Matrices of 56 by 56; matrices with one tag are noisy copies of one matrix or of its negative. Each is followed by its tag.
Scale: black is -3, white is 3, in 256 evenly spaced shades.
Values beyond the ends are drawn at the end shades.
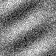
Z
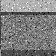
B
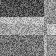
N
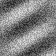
Z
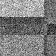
N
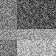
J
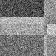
N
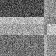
N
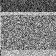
B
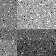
J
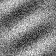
Z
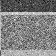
B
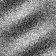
Z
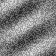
Z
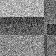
N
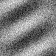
Z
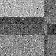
N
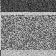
B
